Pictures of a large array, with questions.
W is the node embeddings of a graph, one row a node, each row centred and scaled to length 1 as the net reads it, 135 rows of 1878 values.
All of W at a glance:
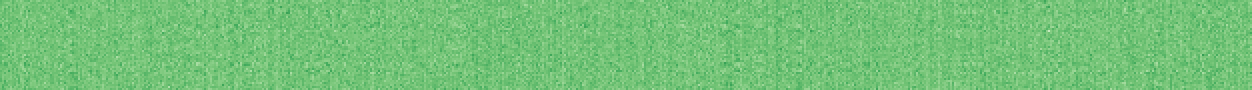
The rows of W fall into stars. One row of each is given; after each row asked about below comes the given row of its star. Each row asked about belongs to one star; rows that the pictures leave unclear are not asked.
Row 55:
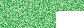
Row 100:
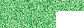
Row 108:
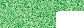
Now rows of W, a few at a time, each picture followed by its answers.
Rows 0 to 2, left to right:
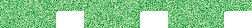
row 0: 55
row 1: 108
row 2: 55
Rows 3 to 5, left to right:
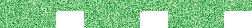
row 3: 100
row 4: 108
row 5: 55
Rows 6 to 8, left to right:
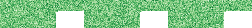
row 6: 55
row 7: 100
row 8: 100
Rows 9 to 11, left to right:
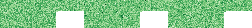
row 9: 100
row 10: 100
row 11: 108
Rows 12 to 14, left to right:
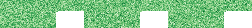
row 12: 55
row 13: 100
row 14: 108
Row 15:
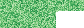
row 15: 108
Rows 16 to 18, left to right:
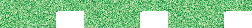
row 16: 55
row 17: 108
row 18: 55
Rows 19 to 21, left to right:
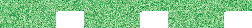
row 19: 108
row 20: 108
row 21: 108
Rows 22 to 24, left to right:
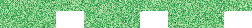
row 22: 100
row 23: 55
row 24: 100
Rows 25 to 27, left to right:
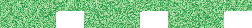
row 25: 108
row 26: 108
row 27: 100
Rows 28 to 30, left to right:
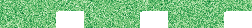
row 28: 100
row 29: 55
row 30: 100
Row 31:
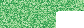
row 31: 100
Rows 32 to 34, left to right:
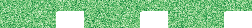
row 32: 55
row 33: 100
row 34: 55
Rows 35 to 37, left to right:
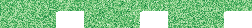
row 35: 55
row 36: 100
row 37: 100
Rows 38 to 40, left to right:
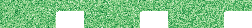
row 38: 100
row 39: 100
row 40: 100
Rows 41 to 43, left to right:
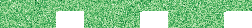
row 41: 100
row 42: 108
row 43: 108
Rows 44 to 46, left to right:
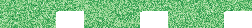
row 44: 100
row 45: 55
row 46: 55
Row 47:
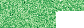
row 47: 55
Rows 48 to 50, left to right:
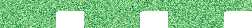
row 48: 108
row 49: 108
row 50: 100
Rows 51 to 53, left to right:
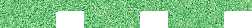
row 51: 108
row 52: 55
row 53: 100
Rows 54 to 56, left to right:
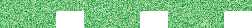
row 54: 100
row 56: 55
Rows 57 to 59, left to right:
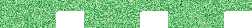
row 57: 100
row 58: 108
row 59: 55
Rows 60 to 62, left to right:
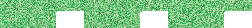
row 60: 55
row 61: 100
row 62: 100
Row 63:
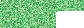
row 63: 55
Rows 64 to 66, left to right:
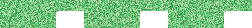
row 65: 100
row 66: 108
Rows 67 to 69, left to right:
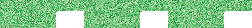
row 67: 100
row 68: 108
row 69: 55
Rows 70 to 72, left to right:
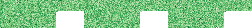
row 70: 100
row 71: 100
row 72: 100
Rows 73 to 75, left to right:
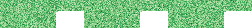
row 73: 55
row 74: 100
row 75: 108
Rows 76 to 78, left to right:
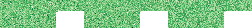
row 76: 108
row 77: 100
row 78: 100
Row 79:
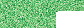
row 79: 55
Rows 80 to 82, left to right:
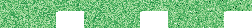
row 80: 108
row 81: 100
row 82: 100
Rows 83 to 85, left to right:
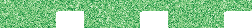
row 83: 100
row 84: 55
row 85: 100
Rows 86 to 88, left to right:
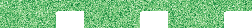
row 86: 55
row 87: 100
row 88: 55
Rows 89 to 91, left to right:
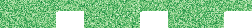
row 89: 100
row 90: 100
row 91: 100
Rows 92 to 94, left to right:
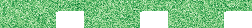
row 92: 55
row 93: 55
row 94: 55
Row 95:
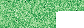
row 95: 55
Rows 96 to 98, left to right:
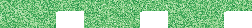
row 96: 55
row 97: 55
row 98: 108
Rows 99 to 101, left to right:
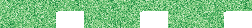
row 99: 55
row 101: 55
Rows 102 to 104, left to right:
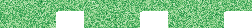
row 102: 100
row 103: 100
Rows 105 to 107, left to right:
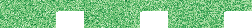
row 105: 100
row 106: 100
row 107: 100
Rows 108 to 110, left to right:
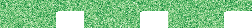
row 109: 108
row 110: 108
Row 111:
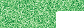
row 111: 55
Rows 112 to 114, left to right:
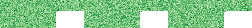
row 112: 100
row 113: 108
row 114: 108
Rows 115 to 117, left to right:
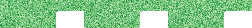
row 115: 55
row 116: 100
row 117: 100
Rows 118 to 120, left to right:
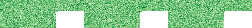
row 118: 55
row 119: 108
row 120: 100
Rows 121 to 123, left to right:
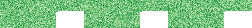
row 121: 108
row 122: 55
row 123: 100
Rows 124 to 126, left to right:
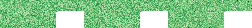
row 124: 55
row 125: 55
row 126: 100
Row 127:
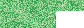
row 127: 55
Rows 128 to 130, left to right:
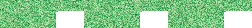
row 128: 55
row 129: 108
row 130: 108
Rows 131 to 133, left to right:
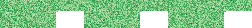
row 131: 100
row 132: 55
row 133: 108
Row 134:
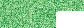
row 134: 108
